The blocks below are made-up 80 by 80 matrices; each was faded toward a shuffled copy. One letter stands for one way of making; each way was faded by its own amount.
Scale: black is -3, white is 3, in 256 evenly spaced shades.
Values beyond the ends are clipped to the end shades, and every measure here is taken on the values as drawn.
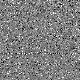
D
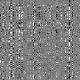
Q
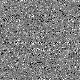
D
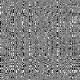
Q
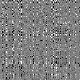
Q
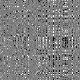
Q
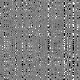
Q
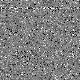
D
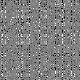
Q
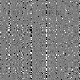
Q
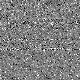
D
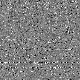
D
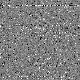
D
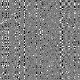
Q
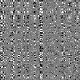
Q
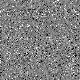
D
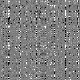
Q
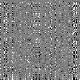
Q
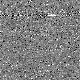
D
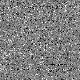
D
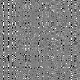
Q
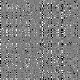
Q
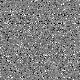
D
